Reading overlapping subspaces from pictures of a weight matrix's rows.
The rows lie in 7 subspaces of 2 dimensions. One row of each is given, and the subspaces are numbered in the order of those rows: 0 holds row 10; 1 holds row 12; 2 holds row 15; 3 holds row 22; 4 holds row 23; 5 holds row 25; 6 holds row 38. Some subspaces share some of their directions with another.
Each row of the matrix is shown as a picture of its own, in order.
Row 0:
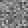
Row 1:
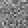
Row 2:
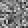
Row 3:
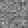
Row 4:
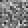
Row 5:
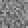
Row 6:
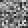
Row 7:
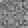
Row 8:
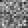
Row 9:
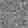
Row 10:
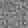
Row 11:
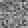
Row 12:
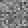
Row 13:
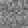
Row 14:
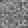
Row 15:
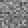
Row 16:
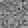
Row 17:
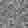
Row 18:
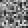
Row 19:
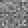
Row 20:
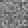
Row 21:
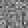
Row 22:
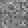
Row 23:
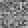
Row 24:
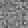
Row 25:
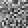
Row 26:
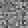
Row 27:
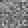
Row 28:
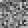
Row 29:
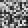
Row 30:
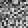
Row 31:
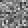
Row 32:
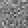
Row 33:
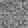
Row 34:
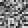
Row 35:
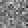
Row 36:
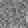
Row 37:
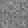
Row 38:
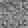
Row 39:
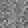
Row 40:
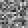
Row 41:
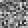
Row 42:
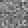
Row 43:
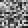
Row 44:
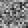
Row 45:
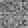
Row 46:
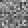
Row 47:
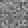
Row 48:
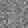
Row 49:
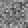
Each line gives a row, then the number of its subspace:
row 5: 2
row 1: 5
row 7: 2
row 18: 2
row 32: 5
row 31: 1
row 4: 6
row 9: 6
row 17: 3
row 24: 0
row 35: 3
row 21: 0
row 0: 1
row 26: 0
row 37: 3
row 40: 6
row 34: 3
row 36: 4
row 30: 5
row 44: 4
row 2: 1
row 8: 0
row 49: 4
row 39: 1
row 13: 5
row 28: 6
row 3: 6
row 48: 1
